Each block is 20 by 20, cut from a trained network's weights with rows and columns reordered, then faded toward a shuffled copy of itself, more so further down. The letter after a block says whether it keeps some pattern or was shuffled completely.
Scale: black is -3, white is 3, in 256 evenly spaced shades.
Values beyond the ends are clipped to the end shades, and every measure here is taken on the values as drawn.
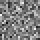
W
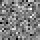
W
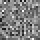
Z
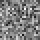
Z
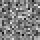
W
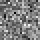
W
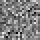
Z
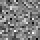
W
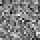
W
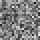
W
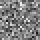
W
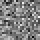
Z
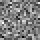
W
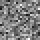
Z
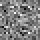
Z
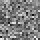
Z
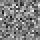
Z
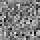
Z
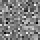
Z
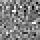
Z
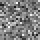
W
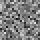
Z
